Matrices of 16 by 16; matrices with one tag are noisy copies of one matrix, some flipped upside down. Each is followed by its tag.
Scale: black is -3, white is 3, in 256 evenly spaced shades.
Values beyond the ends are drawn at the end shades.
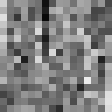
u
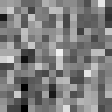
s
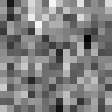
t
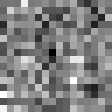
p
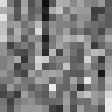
u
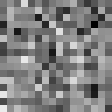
p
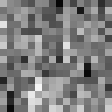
t
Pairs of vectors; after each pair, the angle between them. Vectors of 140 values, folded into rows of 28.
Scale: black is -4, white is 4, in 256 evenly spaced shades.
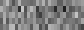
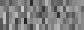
partly aligned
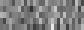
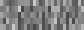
partly aligned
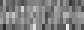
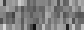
nearly opposite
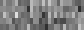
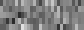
orthogonal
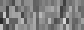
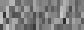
nearly opposite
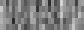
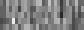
nearly opposite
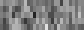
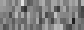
orthogonal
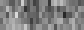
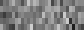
partly opposed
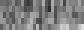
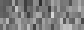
partly aligned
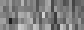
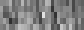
nearly parallel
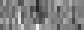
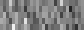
orthogonal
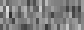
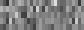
orthogonal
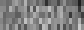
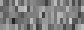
partly aligned
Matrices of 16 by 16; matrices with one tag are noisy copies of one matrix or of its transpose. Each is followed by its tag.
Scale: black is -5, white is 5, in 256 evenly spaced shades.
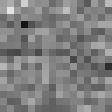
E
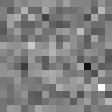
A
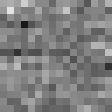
E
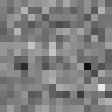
A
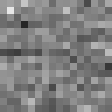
E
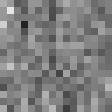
E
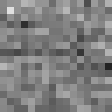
E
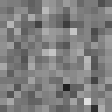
A
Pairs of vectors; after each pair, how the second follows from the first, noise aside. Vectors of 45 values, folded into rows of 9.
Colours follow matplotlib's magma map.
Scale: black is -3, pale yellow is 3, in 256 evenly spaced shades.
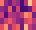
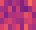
shrunk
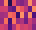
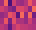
shrunk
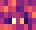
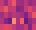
shrunk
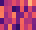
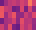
shrunk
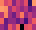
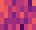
shrunk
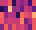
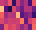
sign-scrambled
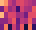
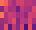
shrunk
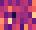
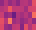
shrunk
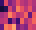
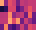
sign-scrambled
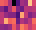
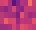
shrunk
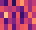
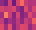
shrunk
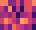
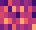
sign-scrambled
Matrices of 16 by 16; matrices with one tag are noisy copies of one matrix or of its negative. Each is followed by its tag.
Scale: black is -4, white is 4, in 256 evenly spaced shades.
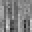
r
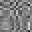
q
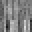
r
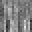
r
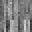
r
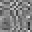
q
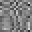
q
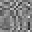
q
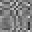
q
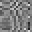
q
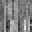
r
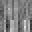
r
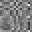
q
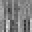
r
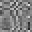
q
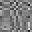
q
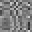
q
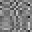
q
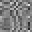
q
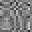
q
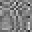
q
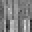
r
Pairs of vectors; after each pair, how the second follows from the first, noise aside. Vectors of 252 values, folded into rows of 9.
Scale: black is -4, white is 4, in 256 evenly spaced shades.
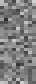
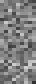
wrapped around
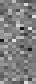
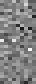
sign-scrambled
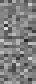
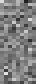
wrapped around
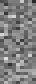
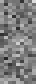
sign-scrambled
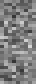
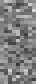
wrapped around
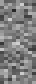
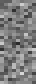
sign-scrambled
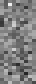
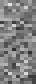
sign-scrambled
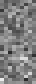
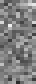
wrapped around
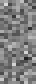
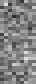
sign-scrambled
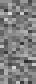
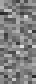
wrapped around
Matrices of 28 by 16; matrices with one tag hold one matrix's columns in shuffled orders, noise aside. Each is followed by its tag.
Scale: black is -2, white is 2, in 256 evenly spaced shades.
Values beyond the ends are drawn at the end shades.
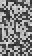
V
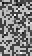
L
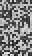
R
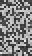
L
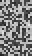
V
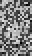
V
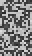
R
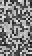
V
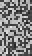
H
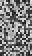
V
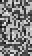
V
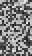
H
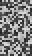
L
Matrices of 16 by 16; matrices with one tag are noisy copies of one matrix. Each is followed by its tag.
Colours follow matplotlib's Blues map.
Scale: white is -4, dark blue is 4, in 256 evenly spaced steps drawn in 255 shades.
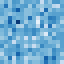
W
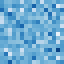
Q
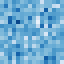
W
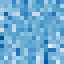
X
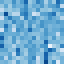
X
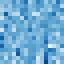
X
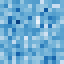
W
